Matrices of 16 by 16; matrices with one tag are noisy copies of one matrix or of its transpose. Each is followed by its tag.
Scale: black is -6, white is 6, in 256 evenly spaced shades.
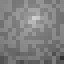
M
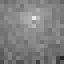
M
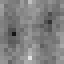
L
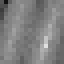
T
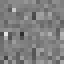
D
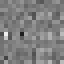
D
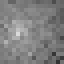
M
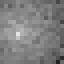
M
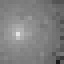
M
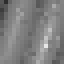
T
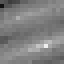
T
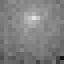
M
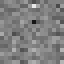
D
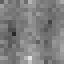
L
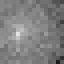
M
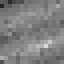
T
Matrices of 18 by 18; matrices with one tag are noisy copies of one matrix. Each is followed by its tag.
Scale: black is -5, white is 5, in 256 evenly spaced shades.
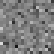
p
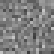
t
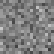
p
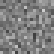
t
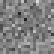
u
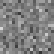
p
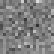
u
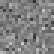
t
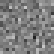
t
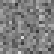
p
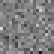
p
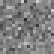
u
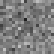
u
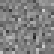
t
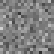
p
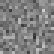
t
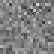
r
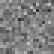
r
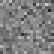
r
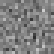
t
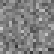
p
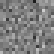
t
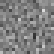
t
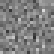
t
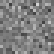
r
